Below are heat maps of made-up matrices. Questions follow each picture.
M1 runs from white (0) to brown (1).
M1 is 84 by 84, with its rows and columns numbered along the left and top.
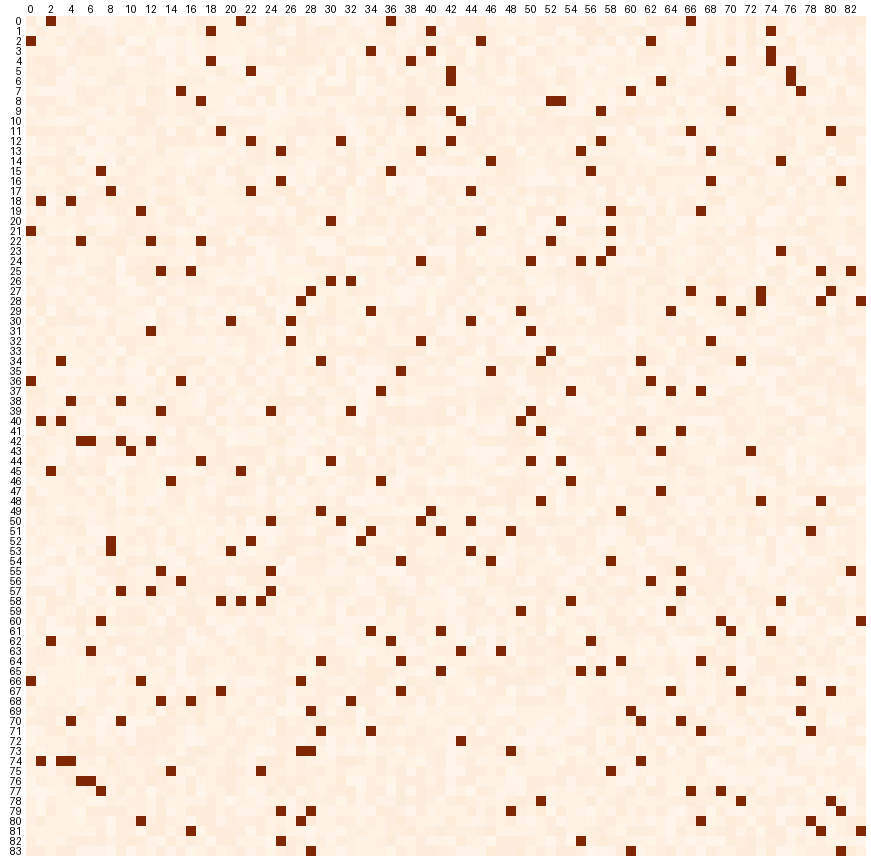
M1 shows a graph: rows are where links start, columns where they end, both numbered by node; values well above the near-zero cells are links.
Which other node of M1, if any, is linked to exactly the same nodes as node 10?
node 72
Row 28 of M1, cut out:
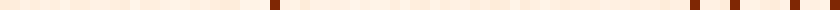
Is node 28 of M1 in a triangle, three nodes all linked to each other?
yes
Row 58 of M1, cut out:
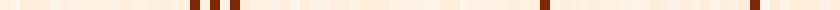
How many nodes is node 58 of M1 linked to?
5
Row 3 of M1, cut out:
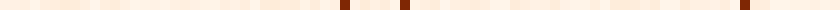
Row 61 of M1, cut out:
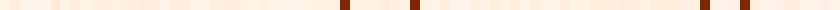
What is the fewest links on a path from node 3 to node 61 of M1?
2
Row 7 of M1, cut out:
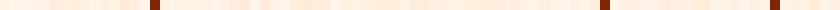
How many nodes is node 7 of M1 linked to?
3
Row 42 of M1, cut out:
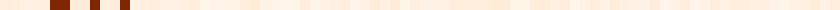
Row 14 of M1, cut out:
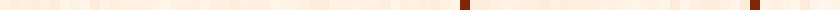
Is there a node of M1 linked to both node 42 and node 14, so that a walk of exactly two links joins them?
no
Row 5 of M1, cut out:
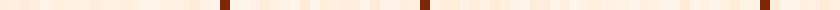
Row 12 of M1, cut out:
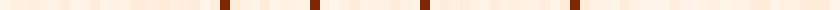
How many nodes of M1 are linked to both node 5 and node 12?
2
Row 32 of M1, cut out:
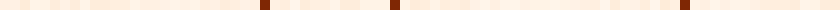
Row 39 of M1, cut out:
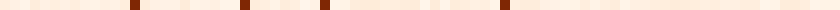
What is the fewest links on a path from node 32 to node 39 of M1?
1
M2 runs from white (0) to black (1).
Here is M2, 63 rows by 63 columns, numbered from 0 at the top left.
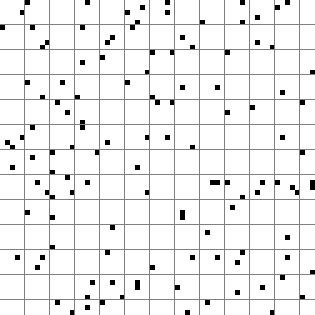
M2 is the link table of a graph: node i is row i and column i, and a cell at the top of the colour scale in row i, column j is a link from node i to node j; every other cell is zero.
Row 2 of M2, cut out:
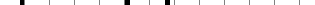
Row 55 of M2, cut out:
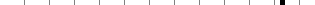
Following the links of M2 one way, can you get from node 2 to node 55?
yes
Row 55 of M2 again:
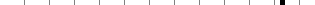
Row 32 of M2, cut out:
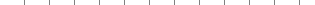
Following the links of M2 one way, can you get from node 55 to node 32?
no
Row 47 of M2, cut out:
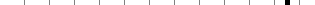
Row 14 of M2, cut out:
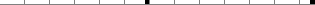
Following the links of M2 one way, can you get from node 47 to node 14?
yes
